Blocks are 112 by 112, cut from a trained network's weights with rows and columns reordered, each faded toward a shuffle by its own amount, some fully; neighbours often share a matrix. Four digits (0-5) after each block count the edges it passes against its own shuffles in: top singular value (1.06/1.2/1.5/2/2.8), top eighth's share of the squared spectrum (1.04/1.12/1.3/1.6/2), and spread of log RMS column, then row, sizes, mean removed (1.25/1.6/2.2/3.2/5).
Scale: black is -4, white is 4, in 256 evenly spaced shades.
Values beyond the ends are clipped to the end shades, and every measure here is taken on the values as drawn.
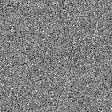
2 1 0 0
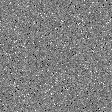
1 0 0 0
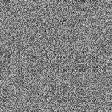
4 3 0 1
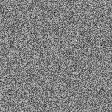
3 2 0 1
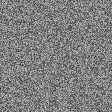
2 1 0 0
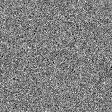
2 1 0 0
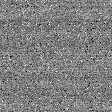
2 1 0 0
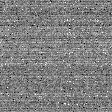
4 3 1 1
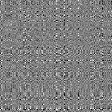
5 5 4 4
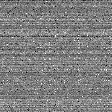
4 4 2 2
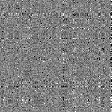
4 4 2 3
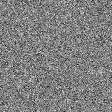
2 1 0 0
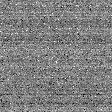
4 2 0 1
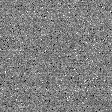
1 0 0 0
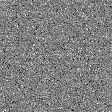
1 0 0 0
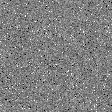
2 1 0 0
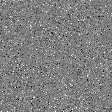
0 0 0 0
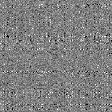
4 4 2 3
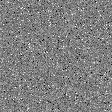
0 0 0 0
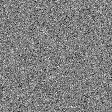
1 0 0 0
